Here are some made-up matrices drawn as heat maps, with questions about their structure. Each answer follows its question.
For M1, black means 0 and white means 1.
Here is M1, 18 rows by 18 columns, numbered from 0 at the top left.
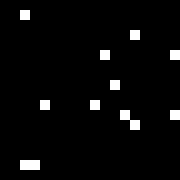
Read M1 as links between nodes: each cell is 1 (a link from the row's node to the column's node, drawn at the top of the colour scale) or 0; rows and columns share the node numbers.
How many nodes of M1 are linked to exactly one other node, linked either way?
4
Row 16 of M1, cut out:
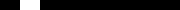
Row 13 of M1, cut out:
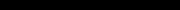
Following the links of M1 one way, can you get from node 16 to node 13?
yes
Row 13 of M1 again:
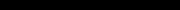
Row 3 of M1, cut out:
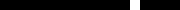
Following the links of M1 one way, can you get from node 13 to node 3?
no
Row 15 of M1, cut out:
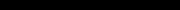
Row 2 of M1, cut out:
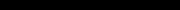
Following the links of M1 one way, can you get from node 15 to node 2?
no
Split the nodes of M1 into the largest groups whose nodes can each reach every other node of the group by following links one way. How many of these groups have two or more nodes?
0
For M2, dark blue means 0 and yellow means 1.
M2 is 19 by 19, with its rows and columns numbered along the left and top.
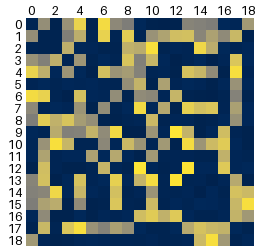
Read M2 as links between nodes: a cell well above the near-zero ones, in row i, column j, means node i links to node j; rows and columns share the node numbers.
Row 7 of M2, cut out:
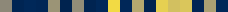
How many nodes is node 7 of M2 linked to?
9
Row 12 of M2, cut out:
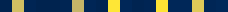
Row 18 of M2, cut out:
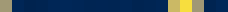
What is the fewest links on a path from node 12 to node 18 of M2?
2
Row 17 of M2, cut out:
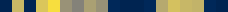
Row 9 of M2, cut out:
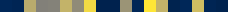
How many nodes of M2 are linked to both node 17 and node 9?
7
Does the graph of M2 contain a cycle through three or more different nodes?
yes
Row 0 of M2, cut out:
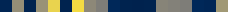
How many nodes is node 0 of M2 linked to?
10
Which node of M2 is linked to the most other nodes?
node 1
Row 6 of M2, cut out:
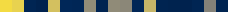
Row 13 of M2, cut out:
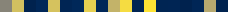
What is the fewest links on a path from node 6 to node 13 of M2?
2
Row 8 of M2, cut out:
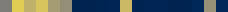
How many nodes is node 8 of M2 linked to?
8
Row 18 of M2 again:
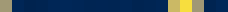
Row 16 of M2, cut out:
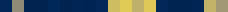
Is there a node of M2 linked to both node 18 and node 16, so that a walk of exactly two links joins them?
no
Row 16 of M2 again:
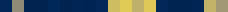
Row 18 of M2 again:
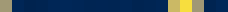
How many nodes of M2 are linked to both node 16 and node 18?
0
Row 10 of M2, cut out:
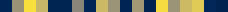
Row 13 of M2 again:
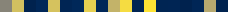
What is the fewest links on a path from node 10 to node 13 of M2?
1
